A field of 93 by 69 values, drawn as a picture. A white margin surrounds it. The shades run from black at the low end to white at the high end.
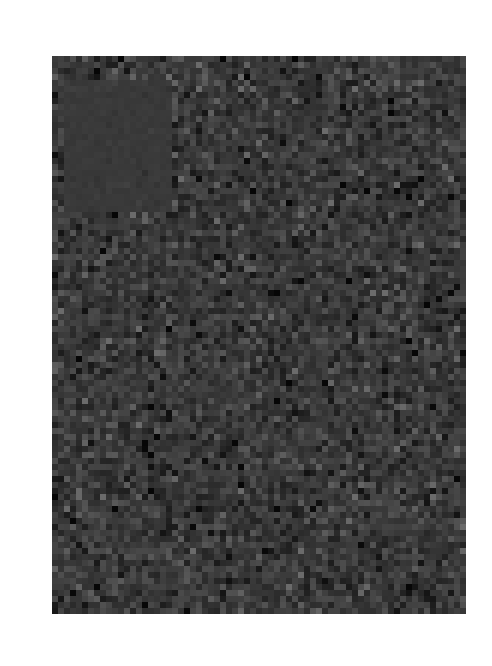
An odd patch, calmer than its surroundings, sits in the top left. No seam splits the table. On average the colour sits 20% of the way up the scale. The top left is the smoothest part. The texture is fine-grained noise.
